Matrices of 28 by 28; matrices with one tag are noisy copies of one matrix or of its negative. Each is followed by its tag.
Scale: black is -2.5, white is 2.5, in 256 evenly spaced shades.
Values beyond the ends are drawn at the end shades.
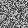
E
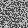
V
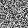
E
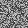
E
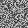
E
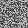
V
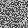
V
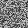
V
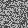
V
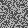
E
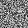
E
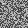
E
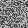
V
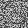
V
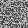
V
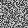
E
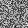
E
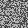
V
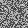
E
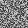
E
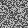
E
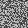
V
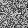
E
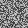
E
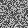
E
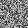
E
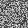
V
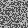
V
